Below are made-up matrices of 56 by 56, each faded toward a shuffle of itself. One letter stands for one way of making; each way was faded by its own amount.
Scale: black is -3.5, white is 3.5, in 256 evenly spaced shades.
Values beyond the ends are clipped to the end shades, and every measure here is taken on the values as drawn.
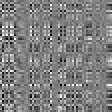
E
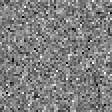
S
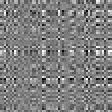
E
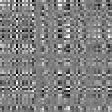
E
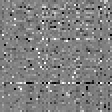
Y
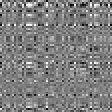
E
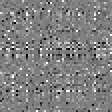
Y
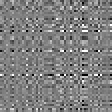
E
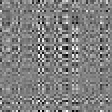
E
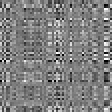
E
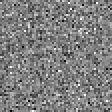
S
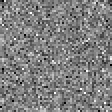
S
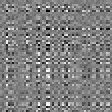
E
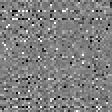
Y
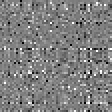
Y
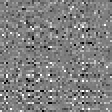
Y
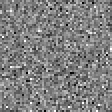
S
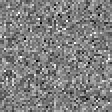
S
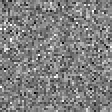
S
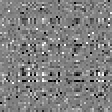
Y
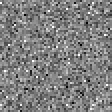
S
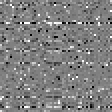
Y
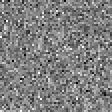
S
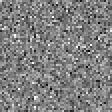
S
